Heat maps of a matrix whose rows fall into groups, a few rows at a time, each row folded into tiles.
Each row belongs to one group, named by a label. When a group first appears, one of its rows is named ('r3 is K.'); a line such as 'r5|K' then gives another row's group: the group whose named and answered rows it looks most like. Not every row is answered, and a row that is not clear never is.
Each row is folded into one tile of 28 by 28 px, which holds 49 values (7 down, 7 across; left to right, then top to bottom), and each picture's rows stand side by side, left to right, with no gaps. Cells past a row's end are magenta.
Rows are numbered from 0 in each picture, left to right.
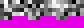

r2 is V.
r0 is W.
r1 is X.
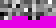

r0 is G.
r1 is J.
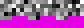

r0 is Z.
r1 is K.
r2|X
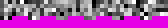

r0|J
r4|K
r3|V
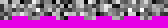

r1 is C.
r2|X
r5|V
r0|W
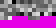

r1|G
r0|C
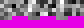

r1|V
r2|V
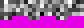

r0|J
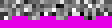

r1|G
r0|G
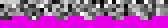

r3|X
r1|Z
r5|K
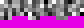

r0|Z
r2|V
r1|X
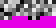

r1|J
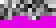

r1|X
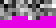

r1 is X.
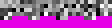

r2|G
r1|G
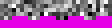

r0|Z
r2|J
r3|K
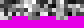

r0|X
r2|V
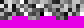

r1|Z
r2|J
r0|C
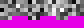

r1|J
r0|C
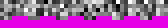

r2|G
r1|V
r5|K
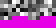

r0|W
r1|K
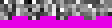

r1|J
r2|J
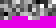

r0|W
